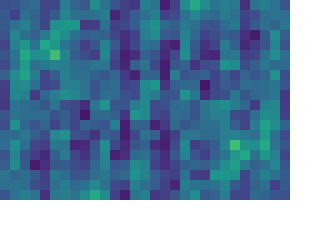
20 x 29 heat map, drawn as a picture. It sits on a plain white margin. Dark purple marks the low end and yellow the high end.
Stripes: upright, repeating 7 times. Average level on the scale: 30%. Histogram: bell-shaped. Slope: none. Odd rows or columns: none. Symmetry: a half turn.
